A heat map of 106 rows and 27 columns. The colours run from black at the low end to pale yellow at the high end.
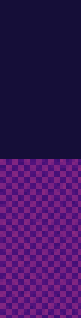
The table splits into 2 rows of 1 panel. Panel 1,1: very low, flat. Panel 2,1: low, checkered.
